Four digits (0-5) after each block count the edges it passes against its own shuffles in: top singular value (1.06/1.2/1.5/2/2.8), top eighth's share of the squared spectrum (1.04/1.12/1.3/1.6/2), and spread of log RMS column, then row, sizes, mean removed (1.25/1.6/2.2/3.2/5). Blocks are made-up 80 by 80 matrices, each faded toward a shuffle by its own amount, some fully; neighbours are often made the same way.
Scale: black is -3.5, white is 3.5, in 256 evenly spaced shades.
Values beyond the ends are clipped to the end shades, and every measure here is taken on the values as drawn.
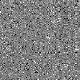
4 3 1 2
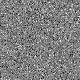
3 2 0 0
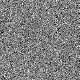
0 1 2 0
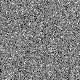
0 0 0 0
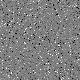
0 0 0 0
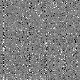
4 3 2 1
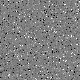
1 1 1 0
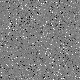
1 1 0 0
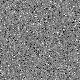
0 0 0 0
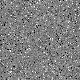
0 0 0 0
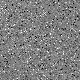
1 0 0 0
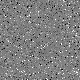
0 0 0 0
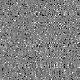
4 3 2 2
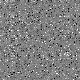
3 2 0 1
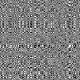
5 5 3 3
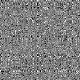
4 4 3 2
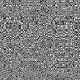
4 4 2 3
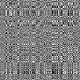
5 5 4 4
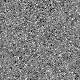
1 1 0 0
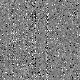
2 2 2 0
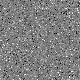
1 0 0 0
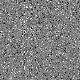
1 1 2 0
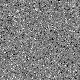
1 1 0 0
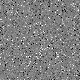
3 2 1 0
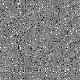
3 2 1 0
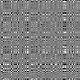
5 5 4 4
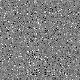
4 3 1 1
